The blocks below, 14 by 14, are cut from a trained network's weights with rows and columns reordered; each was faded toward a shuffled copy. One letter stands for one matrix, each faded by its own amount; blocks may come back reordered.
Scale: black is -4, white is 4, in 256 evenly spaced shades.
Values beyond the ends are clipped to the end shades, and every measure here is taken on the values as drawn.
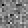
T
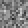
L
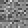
L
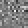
T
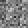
T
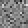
L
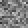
L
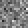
T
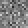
L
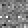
T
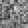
L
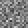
L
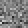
T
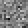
L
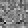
T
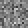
L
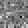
T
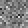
T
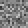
L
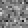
T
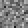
L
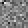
L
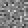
L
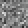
L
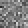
L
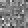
T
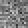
L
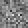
L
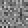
L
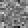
L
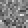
T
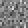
L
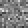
T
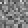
L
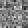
T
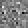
T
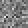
T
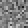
L
